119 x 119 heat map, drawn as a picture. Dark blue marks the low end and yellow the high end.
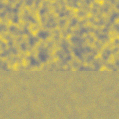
There are no regular stripes. The field is mottled with small blotches. Overall the values sit about 70% of the way up the scale. Neither half mirrors the other. The bottom part is calmer, past a seam about 60% of the way down. No single row or column stands out from its neighbours. There is no overall slope.
